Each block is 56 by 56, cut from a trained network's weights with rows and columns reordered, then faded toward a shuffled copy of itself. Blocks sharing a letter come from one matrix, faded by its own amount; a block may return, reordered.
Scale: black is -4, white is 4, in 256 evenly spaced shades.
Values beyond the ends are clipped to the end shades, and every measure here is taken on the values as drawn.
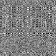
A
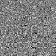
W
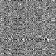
A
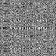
A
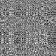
A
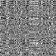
A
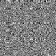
W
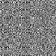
A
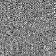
W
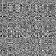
A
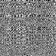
A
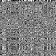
A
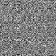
A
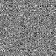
W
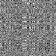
A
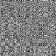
A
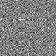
W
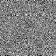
W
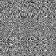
A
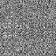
A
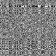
A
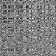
A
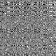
A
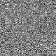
W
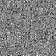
W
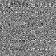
W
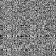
A
